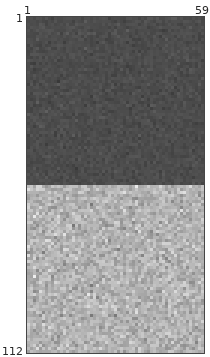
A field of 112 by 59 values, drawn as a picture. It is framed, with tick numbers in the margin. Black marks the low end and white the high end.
The table splits into 2 rows of 1 panel. Panel 1,1: low, fine-grained, faint in contrast. Panel 2,1: high, fine-grained.
